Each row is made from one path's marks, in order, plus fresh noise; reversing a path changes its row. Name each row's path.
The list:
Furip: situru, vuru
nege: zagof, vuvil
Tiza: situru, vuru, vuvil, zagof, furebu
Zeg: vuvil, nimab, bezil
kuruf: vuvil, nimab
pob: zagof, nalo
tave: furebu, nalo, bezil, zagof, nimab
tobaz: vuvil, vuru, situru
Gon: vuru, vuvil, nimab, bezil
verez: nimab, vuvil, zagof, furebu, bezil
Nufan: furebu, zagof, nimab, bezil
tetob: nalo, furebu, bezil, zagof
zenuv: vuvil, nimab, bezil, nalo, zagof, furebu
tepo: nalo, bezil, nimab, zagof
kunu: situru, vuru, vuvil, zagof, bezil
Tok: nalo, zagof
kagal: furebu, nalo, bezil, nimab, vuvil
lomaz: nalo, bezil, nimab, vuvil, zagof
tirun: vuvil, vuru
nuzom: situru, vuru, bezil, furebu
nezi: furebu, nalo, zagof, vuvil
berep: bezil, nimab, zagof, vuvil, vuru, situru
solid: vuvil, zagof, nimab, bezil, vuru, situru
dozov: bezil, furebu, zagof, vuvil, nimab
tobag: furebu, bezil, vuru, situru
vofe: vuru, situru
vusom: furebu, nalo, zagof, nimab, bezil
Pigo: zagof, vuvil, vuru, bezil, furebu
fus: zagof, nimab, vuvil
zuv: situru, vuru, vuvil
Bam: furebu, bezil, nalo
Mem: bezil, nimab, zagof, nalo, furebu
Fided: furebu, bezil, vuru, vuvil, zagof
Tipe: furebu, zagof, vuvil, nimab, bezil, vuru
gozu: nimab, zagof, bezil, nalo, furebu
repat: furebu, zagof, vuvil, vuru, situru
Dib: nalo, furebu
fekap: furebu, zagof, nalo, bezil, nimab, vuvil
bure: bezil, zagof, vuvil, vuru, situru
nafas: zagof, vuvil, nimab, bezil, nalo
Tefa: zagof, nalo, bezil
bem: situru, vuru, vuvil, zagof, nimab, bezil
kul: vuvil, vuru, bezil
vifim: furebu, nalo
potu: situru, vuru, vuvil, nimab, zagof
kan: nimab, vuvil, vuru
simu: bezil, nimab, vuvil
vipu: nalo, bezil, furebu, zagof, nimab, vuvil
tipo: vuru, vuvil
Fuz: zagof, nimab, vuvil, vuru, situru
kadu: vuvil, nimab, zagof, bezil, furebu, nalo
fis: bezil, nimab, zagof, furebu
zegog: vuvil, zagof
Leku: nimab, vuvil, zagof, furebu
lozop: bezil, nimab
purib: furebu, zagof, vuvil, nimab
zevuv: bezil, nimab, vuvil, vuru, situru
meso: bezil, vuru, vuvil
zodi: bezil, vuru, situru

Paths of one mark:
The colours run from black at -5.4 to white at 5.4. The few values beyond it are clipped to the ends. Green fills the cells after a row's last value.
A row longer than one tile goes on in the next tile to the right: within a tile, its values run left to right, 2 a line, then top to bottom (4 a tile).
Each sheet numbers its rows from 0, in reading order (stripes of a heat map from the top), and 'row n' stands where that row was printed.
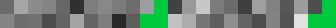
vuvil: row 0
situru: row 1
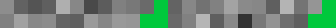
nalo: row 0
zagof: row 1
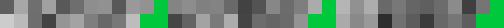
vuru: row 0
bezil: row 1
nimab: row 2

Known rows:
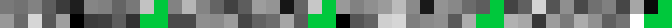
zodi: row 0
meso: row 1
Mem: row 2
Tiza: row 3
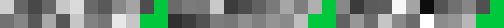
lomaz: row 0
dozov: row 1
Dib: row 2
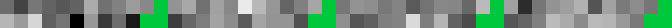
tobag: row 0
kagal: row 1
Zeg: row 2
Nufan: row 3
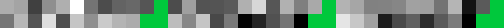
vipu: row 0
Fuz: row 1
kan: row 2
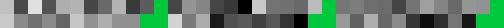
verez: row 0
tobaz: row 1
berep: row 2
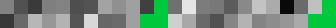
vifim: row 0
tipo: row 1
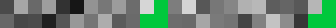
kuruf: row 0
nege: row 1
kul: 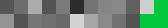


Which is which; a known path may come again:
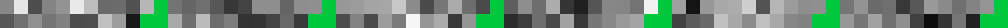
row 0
fus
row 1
bure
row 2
zenuv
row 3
lozop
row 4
vusom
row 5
berep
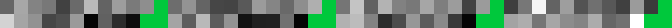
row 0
solid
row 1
zevuv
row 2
tirun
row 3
nuzom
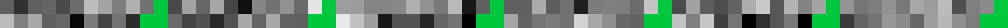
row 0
repat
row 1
kuruf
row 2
kan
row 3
kul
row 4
Fuz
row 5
nezi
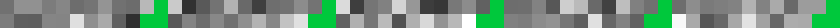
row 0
Zeg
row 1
Tok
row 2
tetob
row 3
Pigo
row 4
Gon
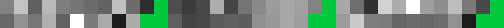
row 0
kadu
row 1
purib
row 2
Tipe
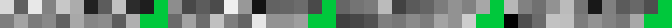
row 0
gozu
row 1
Dib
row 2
dozov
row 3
fis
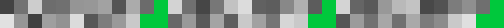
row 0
bem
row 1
lomaz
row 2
tepo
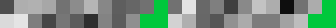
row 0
Furip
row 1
tipo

